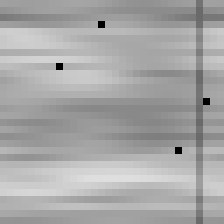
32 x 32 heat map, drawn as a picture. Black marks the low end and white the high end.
Histogram: skewed, a long tail of low values. Ninth with the lowest average: middle right. Odd lines: column 29. Lone odd cells: 4, each lower than its neighbours. Stripes: horizontal, repeating 2 times. Grain: streaks across.
